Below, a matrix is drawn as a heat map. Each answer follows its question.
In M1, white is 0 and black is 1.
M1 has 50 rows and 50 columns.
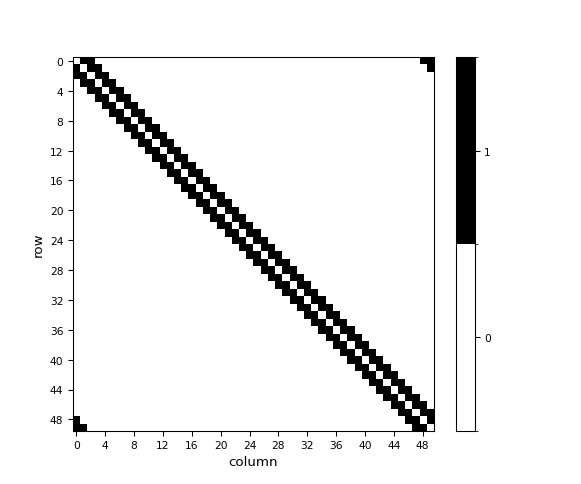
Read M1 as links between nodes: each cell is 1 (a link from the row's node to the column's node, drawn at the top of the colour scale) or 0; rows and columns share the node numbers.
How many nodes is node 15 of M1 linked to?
4
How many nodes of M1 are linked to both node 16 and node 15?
2
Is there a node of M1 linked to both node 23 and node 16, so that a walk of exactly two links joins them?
no
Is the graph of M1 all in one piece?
yes
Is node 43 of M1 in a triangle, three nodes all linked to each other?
yes
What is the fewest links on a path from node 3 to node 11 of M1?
4
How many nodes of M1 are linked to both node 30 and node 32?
1
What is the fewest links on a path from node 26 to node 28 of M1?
1
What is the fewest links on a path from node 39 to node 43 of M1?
2
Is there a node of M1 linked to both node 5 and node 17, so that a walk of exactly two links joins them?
no
